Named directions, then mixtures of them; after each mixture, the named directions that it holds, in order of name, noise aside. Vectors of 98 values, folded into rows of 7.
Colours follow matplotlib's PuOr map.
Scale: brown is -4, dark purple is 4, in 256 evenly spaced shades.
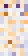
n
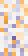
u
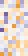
n, u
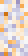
n, u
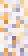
u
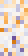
u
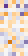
n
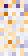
n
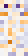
n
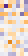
n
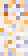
n, u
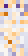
n
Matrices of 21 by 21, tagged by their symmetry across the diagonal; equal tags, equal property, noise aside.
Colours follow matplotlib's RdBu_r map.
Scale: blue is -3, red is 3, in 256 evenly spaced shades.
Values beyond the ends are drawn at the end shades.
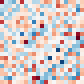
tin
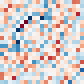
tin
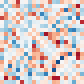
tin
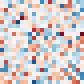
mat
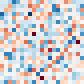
tin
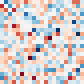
mat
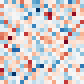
mat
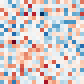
mat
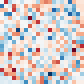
mat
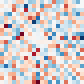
mat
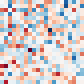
mat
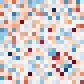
tin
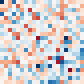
tin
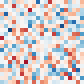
mat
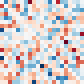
mat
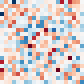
tin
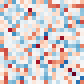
tin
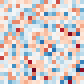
tin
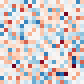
tin
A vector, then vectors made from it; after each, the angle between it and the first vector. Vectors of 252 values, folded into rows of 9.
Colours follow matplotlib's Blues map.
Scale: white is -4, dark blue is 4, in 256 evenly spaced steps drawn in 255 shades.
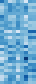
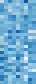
nearly opposite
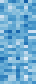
nearly opposite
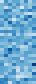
orthogonal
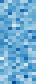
partly aligned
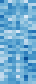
nearly parallel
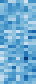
nearly parallel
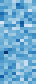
orthogonal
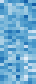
nearly opposite
